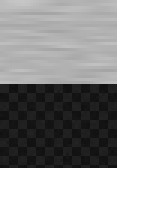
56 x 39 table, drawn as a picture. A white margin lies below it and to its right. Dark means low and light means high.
It is made of 2 by 1 panels. Panel 1,1: high, streaked across, faint in contrast. Panel 2,1: very low, checkered, faint in contrast.
